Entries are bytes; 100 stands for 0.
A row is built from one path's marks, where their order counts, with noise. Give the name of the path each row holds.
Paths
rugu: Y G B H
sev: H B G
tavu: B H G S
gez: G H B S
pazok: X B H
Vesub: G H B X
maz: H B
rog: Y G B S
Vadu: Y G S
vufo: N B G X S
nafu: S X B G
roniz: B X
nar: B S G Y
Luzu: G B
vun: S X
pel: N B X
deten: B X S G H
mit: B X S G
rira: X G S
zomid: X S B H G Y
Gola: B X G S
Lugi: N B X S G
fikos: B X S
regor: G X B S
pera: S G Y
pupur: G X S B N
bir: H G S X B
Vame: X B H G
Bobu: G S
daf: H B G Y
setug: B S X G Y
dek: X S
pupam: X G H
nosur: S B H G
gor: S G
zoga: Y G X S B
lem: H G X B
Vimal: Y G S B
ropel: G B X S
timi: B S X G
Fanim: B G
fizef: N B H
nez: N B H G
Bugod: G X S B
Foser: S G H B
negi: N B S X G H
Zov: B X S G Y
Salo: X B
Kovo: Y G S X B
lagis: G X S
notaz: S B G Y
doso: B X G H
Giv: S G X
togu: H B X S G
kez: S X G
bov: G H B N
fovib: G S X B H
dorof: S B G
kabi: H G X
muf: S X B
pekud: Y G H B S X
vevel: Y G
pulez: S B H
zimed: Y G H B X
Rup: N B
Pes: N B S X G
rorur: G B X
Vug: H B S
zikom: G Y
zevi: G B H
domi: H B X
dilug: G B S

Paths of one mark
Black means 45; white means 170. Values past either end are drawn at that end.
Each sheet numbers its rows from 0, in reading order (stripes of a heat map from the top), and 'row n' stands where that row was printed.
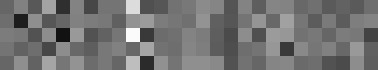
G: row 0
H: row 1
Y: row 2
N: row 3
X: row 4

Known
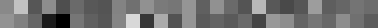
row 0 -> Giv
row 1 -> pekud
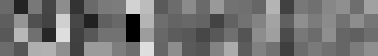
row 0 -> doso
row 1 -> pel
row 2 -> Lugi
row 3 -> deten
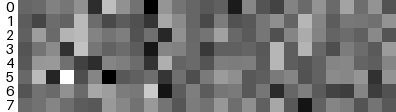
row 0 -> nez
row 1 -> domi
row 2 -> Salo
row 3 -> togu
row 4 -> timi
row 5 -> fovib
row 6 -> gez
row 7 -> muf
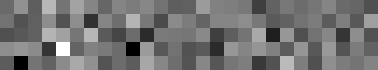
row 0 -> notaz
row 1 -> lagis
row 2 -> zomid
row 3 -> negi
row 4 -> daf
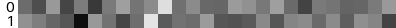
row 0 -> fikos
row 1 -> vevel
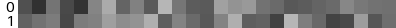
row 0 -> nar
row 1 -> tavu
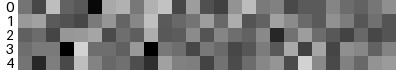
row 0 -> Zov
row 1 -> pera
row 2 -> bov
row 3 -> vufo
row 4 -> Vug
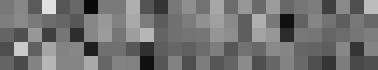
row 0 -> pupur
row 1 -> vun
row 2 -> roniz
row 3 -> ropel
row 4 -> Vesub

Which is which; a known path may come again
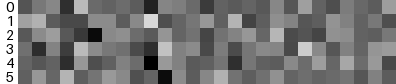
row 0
togu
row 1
pera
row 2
setug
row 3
Vug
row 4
fizef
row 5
dek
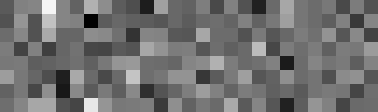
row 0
Vame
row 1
rorur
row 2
pulez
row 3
kabi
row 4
kez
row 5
Vadu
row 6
Bobu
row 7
nafu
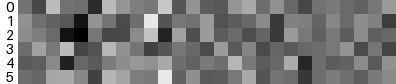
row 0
mit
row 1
vevel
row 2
pekud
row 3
nosur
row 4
Gola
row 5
deten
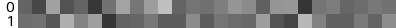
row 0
roniz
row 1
dilug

